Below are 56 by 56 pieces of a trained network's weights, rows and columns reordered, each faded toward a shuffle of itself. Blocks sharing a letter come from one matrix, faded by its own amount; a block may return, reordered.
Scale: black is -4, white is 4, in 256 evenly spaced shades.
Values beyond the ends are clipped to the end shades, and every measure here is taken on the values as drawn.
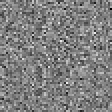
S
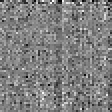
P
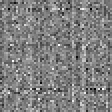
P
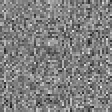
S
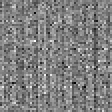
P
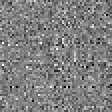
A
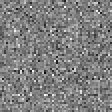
A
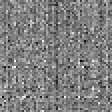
P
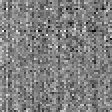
P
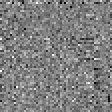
A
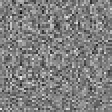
S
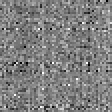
P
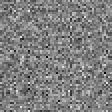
S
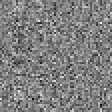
S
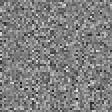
S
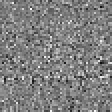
A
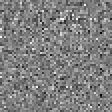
A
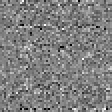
A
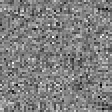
A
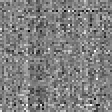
P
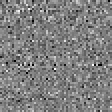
A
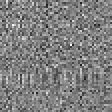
S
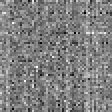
P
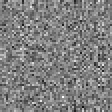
S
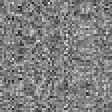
S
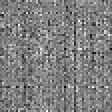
P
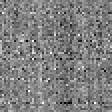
P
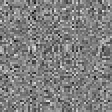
S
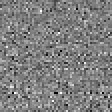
A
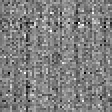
P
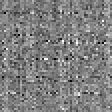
P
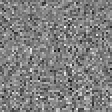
A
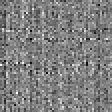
P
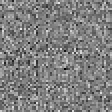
S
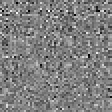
A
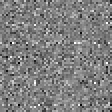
A
